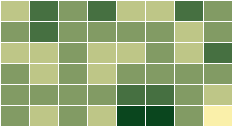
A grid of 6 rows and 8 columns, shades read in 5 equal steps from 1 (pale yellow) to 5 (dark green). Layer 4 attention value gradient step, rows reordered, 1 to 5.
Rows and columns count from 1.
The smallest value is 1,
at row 6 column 8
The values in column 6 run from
2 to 5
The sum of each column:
16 17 18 16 19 20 17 16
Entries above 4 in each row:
0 0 0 0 0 2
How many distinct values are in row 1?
3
